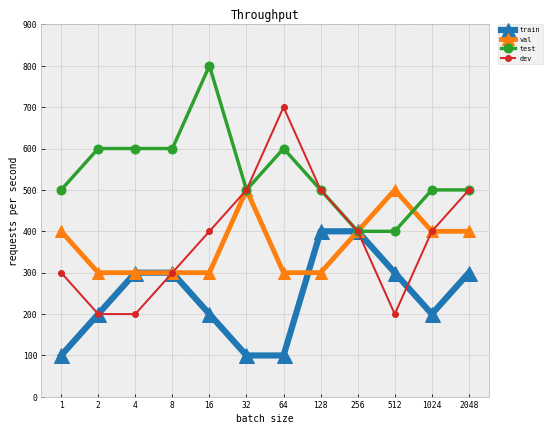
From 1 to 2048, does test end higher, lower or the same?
the same
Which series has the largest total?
test
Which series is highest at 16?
test
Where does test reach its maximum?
16
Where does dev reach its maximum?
64
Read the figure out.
Title: Throughput
x-axis: batch size, ticks 1 2 4 8 16 32 64 128 256 512 1024 2048
y-axis: requests per second, ticks 0 100 200 300 400 500 600 700 800 900
Legend: train, val, test, dev
Values:
train: 100 200 300 300 200 100 100 400 400 300 200 300
val: 400 300 300 300 300 500 300 300 400 500 400 400
test: 500 600 600 600 800 500 600 500 400 400 500 500
dev: 300 200 200 300 400 500 700 500 400 200 400 500
